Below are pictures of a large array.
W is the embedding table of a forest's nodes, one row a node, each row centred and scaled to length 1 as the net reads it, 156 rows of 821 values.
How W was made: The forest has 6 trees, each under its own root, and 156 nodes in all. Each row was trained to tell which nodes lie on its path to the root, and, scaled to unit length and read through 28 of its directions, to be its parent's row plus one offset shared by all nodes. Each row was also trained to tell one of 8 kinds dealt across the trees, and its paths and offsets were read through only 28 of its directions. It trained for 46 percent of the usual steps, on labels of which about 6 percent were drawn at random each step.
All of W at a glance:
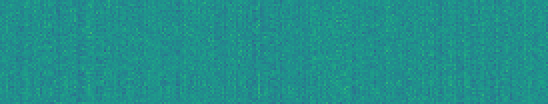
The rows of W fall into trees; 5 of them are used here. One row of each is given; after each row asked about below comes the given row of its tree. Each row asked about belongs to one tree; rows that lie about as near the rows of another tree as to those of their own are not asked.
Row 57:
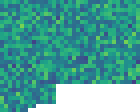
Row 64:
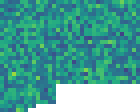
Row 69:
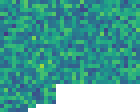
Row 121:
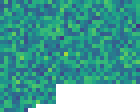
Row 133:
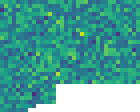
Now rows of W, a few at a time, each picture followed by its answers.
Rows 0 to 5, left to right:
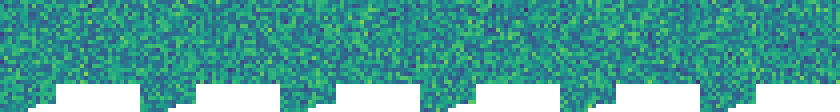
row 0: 69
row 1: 133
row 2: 64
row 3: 133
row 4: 64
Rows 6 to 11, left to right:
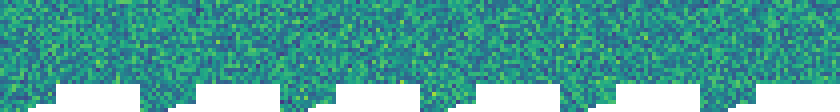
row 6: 64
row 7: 64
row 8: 69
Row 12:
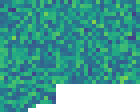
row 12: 121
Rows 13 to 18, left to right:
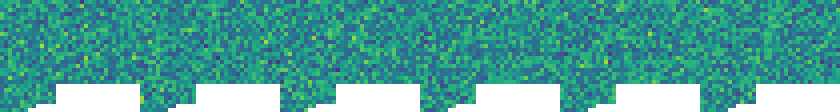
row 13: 133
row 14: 57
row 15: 133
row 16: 69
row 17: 69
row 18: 64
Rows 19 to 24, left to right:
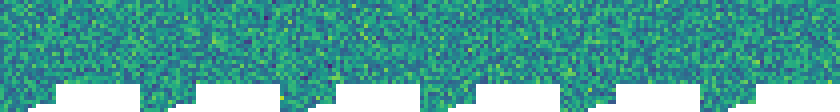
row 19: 57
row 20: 57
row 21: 133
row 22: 69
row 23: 64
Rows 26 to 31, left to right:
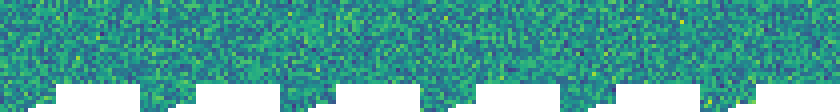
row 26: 121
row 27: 69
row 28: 64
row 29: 69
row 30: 133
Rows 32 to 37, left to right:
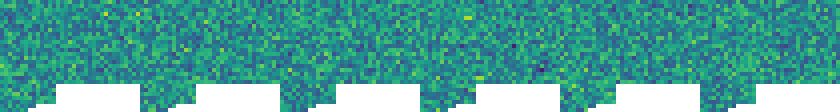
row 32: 133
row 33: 121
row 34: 64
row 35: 64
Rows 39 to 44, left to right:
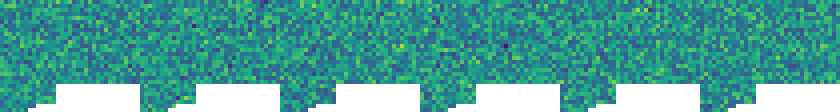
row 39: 133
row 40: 121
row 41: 64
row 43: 121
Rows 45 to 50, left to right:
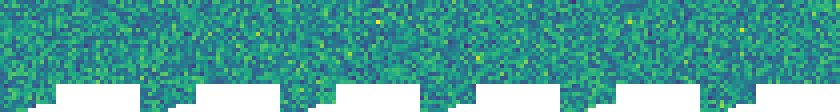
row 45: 133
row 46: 121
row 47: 133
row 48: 121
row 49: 121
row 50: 57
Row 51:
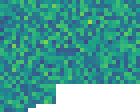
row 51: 69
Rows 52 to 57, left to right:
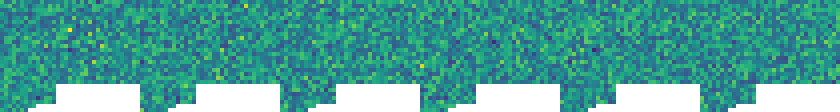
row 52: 69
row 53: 69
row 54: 64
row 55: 121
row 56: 64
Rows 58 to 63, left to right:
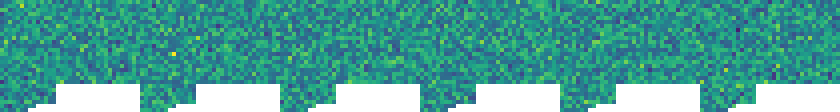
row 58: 64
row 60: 69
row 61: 57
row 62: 69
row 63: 121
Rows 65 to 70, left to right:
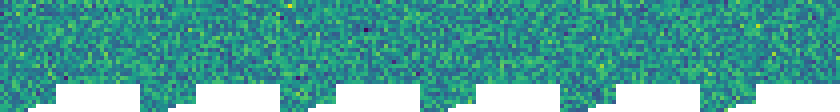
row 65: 64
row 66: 133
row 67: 133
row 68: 69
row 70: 133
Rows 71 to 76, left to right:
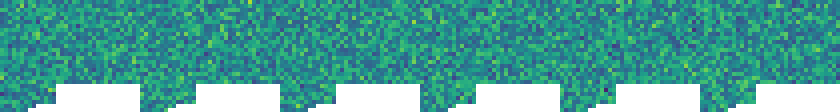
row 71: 64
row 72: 133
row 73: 69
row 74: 121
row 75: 133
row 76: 133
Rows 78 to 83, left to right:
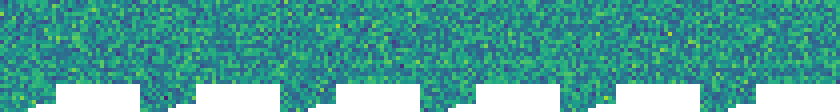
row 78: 69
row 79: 64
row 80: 64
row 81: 69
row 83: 64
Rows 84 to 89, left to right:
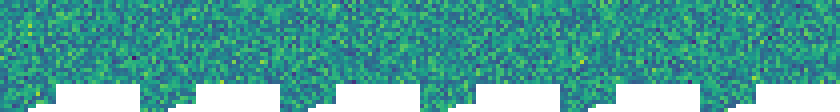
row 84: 121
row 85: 57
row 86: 69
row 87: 69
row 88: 121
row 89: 133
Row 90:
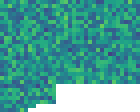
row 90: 69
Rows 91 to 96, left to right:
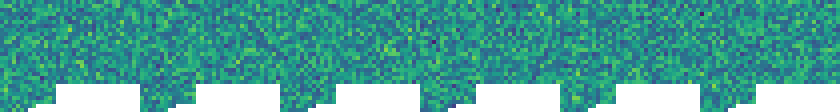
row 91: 69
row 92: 133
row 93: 133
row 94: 133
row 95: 69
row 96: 121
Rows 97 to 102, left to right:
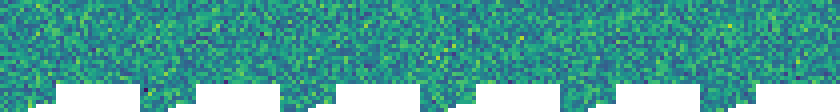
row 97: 64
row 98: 121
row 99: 69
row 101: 121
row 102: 64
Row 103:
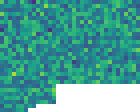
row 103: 69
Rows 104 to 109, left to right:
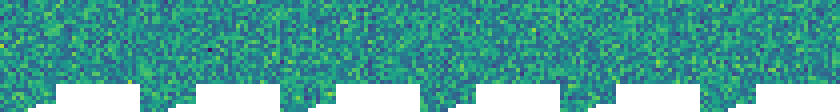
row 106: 69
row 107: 57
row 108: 64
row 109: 64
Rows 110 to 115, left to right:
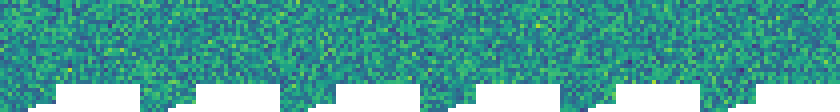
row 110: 64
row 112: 133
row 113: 69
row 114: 121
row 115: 133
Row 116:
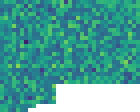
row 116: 57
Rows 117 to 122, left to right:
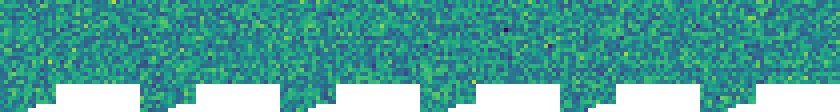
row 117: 133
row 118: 69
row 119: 64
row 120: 133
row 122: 133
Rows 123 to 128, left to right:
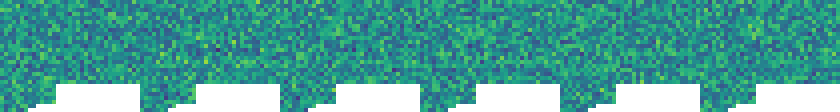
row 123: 133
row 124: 69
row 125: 121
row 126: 64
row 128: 121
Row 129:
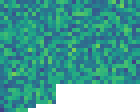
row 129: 133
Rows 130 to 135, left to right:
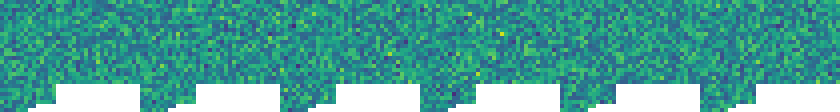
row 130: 133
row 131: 133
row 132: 133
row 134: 121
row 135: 133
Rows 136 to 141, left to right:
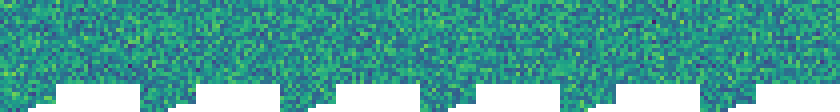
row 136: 133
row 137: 64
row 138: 133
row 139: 64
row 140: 133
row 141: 64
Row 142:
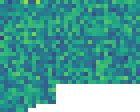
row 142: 64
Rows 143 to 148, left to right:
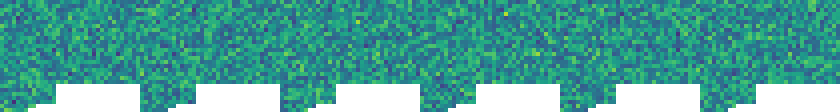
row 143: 121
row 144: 64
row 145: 133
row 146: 133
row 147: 69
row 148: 69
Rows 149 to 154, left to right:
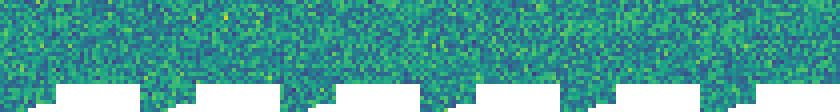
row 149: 133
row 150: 69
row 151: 57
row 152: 133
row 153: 64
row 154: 57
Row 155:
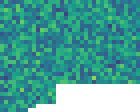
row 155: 121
